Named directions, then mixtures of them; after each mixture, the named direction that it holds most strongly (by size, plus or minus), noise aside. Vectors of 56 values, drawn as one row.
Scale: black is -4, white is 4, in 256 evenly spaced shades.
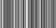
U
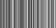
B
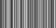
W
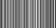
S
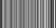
S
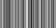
U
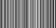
S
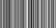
B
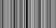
U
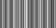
W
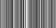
U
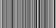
S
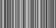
U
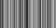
U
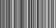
B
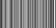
W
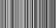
B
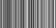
B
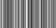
U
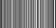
S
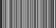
W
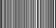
S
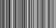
B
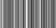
U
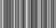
U
